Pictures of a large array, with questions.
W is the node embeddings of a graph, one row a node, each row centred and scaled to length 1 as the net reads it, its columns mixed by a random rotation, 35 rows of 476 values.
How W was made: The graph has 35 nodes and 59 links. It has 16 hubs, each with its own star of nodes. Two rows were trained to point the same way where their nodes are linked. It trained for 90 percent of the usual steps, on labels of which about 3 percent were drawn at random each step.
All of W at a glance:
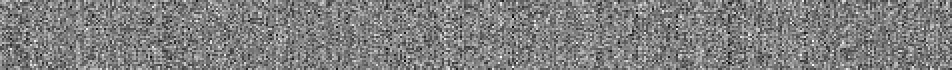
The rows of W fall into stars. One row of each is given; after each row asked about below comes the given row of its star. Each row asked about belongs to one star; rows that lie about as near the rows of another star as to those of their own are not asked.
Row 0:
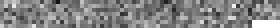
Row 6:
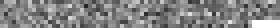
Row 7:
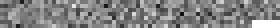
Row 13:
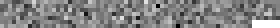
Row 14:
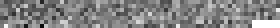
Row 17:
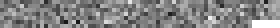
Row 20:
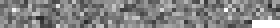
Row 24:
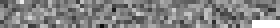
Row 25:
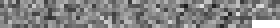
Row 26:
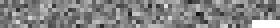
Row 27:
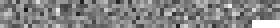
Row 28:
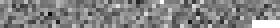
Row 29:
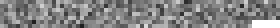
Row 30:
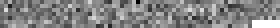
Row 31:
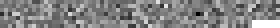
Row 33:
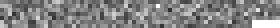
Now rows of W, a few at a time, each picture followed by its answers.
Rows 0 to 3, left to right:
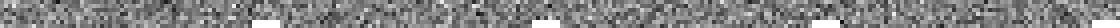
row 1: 20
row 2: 6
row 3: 24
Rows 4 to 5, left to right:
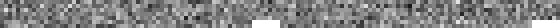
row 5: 29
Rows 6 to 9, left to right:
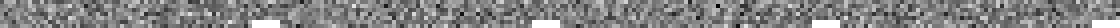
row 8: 25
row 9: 31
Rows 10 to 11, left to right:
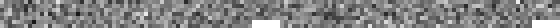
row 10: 33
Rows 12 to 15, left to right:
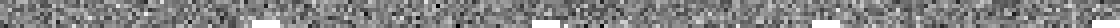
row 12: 28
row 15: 27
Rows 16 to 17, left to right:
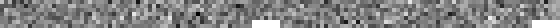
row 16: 30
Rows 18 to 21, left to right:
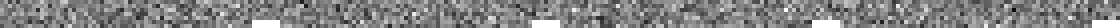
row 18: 25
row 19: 17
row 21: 0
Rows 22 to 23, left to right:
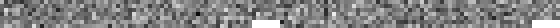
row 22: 14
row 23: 7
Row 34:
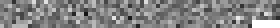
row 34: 13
